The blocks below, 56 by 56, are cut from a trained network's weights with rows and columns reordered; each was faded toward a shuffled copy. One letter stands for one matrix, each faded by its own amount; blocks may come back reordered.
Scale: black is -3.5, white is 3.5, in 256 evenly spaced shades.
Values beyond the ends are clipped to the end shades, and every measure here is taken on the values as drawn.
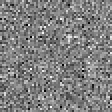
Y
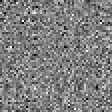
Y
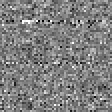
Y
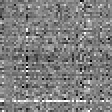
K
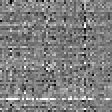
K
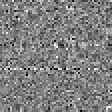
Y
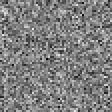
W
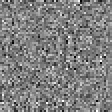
Y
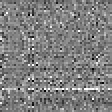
K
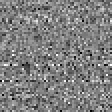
Y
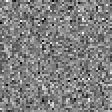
Y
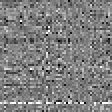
K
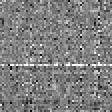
K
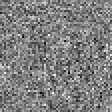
W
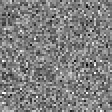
W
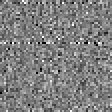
Y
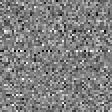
Y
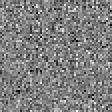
Y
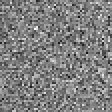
W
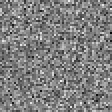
W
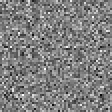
W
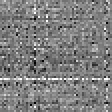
K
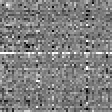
K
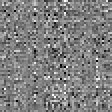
K
